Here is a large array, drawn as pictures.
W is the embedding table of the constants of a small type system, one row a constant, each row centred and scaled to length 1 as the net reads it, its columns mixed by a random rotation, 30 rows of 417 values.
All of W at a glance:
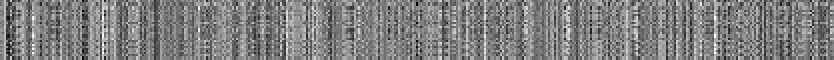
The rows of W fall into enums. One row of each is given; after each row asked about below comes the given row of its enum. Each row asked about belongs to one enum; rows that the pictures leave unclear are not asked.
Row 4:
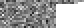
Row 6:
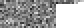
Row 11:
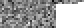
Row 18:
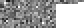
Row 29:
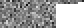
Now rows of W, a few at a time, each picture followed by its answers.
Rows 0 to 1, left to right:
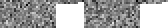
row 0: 29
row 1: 11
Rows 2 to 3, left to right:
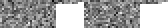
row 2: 11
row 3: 4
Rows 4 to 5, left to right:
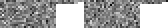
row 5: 29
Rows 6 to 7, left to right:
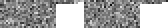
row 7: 29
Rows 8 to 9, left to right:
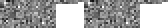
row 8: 18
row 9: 18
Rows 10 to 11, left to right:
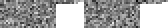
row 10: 6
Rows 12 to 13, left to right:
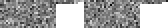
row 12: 6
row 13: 29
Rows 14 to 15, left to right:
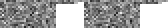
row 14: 4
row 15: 4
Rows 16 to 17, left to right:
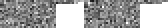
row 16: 6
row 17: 18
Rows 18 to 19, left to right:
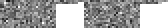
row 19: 4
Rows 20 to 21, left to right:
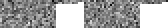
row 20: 11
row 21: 29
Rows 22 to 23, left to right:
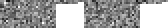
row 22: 18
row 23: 11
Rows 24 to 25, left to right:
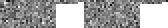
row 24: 18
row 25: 29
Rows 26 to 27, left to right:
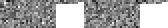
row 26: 18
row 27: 11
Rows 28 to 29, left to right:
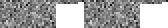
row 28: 29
